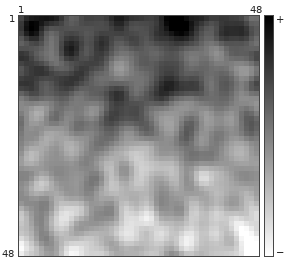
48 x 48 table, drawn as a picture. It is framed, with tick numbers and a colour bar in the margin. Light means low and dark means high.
Lone odd cells: none. Average level on the scale: 50%. Slope: up to the top. Ninth with the lowest average: bottom right. Stripes: none.
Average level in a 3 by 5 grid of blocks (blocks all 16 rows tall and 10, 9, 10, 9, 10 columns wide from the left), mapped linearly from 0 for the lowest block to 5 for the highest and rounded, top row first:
5 5 4 5 4 / 2 3 2 2 2 / 1 1 0 1 0
